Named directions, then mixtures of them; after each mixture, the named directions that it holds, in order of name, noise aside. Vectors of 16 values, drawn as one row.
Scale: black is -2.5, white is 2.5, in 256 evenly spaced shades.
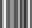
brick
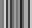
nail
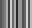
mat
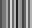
mat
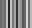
mat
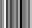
brick, nail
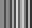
mat, nail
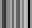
brick, mat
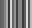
mat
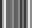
brick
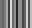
mat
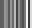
mat, nail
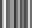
brick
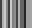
brick, mat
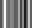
brick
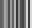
mat, nail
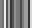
nail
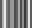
brick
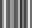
brick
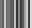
mat, nail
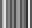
brick, mat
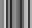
nail
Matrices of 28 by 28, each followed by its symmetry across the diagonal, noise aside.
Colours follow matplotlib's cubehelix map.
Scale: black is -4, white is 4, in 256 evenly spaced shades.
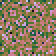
symmetric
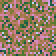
symmetric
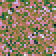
antisymmetric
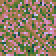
antisymmetric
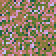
symmetric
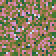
symmetric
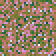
symmetric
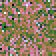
antisymmetric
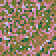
symmetric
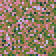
symmetric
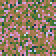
antisymmetric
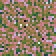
antisymmetric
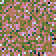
symmetric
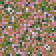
symmetric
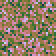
antisymmetric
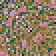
symmetric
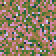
antisymmetric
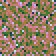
antisymmetric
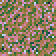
symmetric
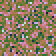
symmetric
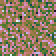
antisymmetric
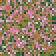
symmetric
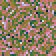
symmetric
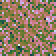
antisymmetric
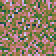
antisymmetric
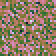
antisymmetric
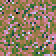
antisymmetric
